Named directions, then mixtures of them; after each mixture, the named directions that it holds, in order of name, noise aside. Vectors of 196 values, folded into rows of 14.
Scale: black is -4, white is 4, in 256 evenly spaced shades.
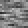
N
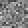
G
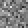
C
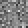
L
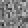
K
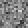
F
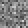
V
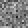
F, G, V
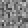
K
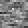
N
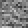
C, G, N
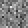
C, F, V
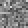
C, N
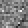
C, F, N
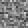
K, N, V
